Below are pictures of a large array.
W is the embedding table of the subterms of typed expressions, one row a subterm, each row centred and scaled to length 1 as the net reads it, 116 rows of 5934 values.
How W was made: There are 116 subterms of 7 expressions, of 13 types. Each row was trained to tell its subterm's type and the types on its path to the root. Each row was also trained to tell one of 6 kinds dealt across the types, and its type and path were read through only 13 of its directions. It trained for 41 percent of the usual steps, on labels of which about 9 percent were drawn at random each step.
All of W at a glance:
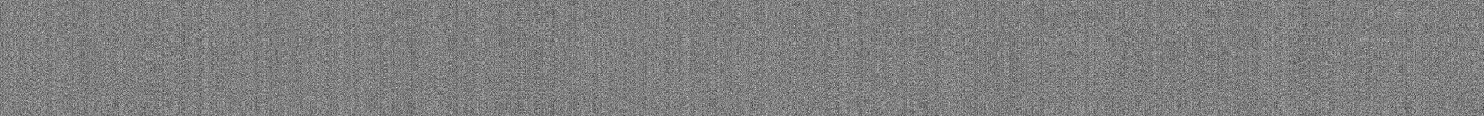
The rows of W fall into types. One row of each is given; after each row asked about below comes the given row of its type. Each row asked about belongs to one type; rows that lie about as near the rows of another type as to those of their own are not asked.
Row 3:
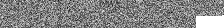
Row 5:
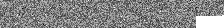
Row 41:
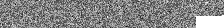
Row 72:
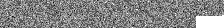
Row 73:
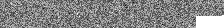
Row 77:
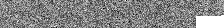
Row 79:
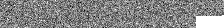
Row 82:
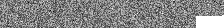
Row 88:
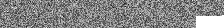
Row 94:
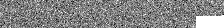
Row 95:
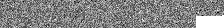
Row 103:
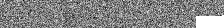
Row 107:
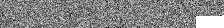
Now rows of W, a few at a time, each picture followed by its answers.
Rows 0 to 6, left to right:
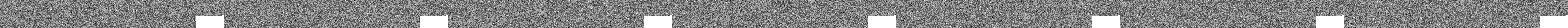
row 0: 77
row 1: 107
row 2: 3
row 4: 5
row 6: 79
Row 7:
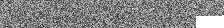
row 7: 88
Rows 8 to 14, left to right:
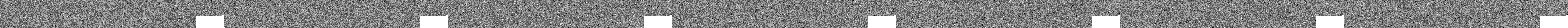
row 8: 72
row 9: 73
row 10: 79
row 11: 95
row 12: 73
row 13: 77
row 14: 73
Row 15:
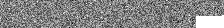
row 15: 103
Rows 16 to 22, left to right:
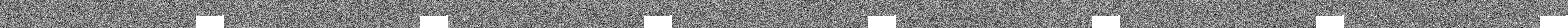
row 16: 95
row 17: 73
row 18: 82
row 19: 73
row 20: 5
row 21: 72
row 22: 79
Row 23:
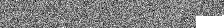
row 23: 5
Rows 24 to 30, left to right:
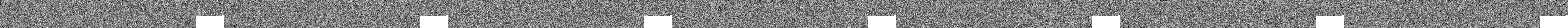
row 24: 95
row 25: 95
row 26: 95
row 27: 5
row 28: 5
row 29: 103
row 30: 79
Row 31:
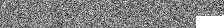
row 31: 95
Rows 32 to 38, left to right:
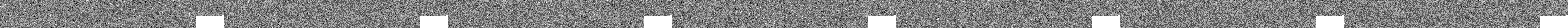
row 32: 3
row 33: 5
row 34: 94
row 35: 88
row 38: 88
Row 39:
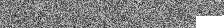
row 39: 88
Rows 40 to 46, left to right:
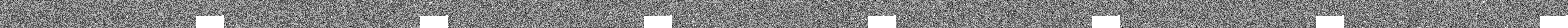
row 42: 94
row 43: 103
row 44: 88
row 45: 5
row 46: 103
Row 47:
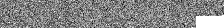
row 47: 94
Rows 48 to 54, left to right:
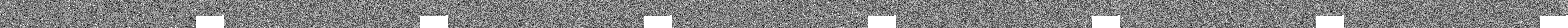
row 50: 72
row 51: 3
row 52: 77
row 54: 77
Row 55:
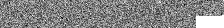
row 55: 103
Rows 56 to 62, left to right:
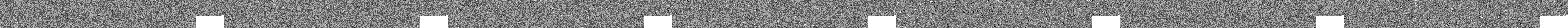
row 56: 88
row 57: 95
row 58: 72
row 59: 3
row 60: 72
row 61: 88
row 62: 94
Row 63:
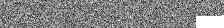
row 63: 103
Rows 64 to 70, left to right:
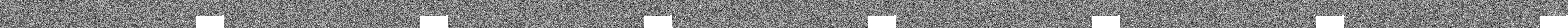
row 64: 72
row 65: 95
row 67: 5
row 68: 77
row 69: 72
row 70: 103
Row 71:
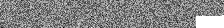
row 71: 103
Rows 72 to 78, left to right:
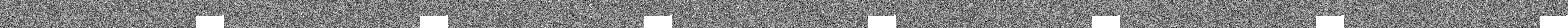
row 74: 94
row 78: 72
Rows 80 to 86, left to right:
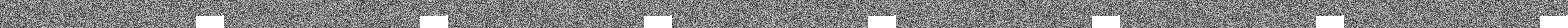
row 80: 103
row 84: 73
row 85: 88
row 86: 72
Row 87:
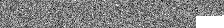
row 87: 95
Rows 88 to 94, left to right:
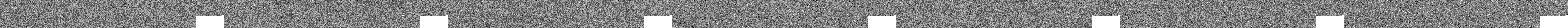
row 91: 82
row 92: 5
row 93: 94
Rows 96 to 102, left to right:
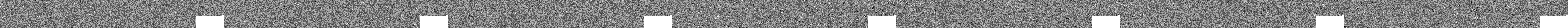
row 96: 103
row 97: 77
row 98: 73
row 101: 3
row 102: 107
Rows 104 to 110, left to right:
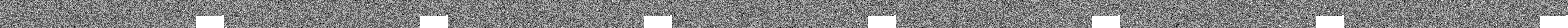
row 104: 73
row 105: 73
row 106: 5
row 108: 3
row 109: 3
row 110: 88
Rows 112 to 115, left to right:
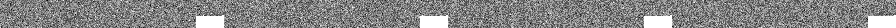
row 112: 79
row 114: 72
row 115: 88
